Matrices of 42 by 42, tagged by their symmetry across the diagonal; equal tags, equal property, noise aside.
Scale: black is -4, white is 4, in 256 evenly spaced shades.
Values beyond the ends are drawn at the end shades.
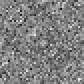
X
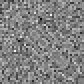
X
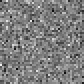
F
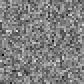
F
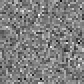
F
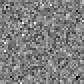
X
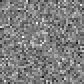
X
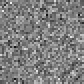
X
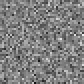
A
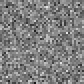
F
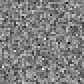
A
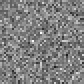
X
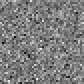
F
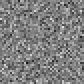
A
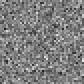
F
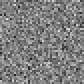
A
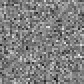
A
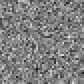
A
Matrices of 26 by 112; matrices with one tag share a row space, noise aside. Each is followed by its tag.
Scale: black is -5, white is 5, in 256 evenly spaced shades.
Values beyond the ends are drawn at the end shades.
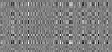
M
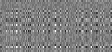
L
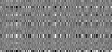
L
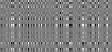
M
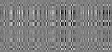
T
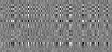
M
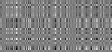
L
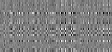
T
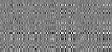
T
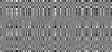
L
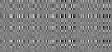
T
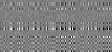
T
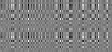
M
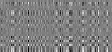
M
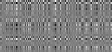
L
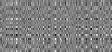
L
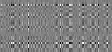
M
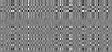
M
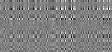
T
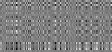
L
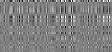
T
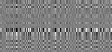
L
